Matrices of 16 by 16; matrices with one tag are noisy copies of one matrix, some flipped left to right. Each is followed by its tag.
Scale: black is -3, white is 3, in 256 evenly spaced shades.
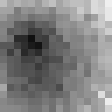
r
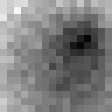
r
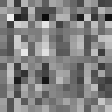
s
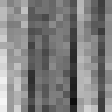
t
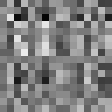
s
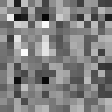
s
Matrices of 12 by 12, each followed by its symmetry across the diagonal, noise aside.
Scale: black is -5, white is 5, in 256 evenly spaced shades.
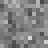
neither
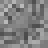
symmetric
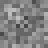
symmetric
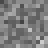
symmetric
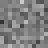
antisymmetric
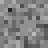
symmetric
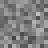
antisymmetric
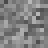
neither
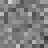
neither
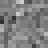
antisymmetric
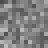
neither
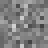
neither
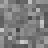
symmetric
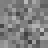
antisymmetric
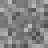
symmetric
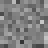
antisymmetric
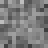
symmetric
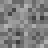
symmetric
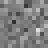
neither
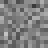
antisymmetric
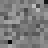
neither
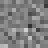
antisymmetric
